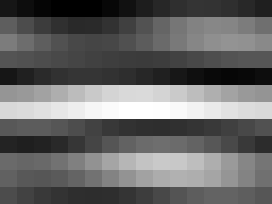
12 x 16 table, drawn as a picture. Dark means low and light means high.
Grain: streaks across. Stripes: horizontal, repeating 3 times. Ninth with the highest average: centre.
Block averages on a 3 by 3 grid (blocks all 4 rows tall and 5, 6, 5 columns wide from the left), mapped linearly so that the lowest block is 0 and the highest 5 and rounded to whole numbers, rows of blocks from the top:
002 / 454 / 144
